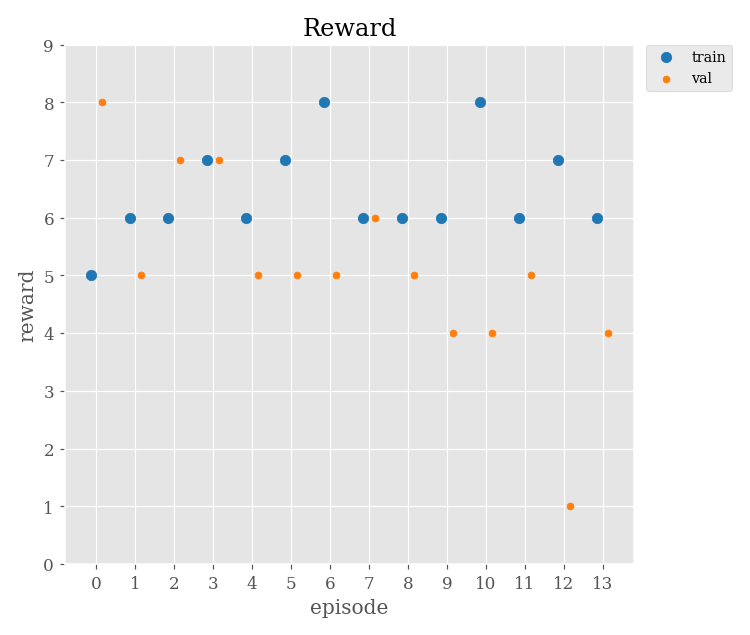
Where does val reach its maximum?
0
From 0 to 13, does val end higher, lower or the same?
lower
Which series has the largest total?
train
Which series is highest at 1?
train
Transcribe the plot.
Title: Reward
x-axis: episode, ticks 0 1 2 3 4 5 6 7 8 9 10 11 12 13
y-axis: reward, ticks 0 1 2 3 4 5 6 7 8 9
Legend: train, val
Values:
train: 5 6 6 7 6 7 8 6 6 6 8 6 7 6
val: 8 5 7 7 5 5 5 6 5 4 4 5 1 4
